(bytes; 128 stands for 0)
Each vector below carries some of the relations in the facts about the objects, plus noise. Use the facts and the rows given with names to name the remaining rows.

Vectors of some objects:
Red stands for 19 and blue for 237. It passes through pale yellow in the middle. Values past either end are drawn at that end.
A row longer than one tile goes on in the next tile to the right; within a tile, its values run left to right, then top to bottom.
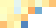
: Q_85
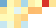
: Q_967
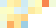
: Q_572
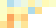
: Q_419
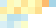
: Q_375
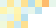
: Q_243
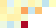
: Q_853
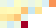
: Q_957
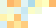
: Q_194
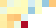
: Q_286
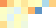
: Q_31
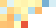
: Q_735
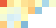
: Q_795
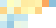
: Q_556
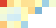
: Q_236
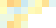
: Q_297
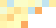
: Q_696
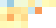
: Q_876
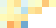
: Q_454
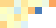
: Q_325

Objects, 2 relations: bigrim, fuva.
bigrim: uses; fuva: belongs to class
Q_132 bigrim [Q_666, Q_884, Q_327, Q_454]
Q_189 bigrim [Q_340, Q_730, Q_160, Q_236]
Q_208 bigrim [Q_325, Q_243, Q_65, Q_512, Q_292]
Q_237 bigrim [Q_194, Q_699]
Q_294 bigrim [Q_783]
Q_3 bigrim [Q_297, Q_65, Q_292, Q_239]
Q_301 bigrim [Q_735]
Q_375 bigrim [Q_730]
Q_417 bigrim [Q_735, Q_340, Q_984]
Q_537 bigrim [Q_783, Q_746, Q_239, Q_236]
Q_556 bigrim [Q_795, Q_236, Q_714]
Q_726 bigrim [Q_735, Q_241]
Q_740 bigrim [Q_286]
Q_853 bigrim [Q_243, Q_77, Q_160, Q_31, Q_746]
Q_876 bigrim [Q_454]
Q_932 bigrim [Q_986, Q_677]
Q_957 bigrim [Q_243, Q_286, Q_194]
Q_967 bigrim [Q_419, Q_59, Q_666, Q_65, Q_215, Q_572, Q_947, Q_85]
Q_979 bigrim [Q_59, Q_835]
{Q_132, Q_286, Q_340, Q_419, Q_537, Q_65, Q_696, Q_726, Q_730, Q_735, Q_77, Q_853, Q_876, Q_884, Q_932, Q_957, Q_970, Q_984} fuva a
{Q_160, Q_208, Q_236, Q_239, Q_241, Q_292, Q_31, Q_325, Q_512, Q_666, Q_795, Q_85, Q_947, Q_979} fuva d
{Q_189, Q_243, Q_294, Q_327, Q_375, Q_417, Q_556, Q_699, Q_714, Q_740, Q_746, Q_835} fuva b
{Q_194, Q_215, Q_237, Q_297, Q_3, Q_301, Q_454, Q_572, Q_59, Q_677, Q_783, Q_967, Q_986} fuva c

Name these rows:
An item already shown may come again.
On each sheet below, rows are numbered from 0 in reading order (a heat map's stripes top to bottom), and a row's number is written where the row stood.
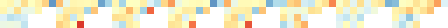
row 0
Q_714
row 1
Q_340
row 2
Q_932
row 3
Q_730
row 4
Q_340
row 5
Q_237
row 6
Q_746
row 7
Q_417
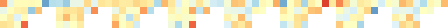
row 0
Q_730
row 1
Q_132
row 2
Q_241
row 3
Q_537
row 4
Q_194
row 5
Q_967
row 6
Q_239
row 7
Q_194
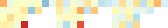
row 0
Q_77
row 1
Q_537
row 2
Q_243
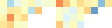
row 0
Q_884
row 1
Q_160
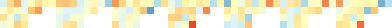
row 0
Q_301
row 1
Q_783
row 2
Q_31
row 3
Q_726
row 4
Q_740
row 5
Q_3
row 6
Q_730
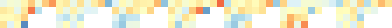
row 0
Q_979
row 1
Q_746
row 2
Q_556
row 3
Q_208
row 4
Q_189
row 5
Q_65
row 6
Q_699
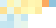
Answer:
Q_294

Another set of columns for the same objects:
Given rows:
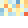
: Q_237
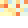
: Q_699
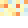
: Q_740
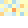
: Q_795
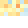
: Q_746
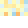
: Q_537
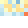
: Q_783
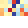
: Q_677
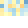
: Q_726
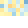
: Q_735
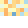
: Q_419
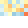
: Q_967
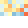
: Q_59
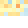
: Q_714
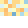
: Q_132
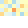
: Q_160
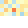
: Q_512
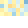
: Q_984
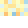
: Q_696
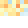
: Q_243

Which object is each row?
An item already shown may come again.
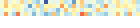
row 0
Q_957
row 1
Q_301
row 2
Q_237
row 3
Q_241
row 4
Q_853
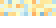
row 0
Q_417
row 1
Q_65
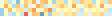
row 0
Q_194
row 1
Q_884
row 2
Q_746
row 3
Q_746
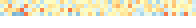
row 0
Q_454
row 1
Q_239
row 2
Q_979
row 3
Q_730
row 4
Q_243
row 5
Q_297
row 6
Q_957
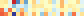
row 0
Q_932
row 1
Q_77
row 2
Q_286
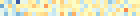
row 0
Q_301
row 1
Q_294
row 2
Q_77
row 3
Q_340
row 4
Q_239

